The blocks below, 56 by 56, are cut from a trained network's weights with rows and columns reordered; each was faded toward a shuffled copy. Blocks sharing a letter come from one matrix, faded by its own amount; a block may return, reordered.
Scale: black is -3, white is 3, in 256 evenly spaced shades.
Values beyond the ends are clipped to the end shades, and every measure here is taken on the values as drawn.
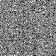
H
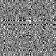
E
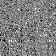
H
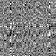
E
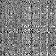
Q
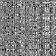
Q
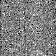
H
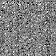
H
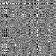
E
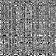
Q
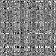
Q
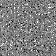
H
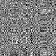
E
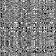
Q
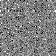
H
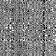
Q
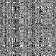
Q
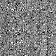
H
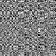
E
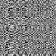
E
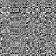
E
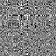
E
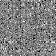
H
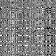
Q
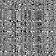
Q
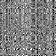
Q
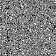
H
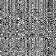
Q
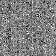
H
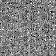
H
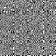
E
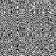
E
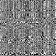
Q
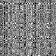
Q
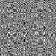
E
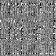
Q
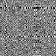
E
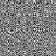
E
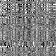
Q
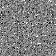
H
